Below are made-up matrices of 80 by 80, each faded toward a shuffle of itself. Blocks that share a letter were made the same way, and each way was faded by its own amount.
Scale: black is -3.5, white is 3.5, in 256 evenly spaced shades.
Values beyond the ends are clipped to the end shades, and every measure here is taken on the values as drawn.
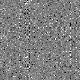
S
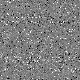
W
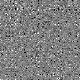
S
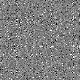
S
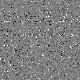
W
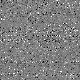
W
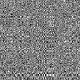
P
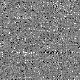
S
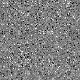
S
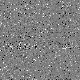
W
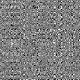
P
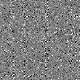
S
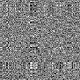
P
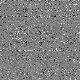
W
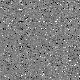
W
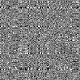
P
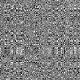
P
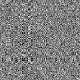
P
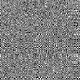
P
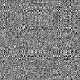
P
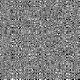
P
